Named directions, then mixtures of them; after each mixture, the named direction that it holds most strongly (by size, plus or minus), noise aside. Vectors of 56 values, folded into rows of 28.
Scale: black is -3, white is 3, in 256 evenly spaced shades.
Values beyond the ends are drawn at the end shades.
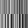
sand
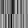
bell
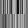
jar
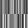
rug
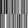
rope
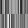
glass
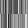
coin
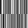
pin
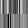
glass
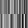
rug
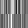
bell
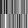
rope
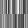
jar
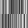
coin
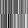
coin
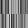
glass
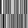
pin
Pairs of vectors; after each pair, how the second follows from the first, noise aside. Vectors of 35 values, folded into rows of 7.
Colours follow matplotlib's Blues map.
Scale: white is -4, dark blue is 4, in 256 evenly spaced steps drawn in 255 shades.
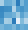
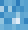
sign-scrambled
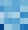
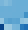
partly zeroed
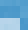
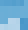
partly zeroed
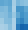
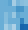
partly zeroed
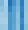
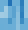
partly zeroed
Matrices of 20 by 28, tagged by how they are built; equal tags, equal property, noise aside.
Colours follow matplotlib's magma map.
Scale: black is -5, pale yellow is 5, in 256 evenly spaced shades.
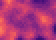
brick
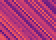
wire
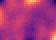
brick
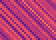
wire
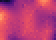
brick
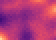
brick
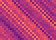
wire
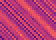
wire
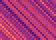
wire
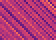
wire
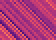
wire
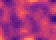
brick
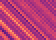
wire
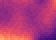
brick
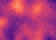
brick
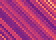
wire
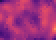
brick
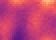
brick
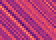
wire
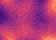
brick
